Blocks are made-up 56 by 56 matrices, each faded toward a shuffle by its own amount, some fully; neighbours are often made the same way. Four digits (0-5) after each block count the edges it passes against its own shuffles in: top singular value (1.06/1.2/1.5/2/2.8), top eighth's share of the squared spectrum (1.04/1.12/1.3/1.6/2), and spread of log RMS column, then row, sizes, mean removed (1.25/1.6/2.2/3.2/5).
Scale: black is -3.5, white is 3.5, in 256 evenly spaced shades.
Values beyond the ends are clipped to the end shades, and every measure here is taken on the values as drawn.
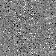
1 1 2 0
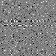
4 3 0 2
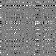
4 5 2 3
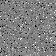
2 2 0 0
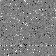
2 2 0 0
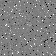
0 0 0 0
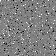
0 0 0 0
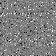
3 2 0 1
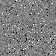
0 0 0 1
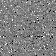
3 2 0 1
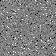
2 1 1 0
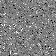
0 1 0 0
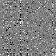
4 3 2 1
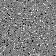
0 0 0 0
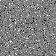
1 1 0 0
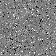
1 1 1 0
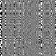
4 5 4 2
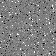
0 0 0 0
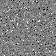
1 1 0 1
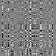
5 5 4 3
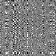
4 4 3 2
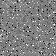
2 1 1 0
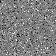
1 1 0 0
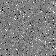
2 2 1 0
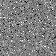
1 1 0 0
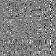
4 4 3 1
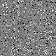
3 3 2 0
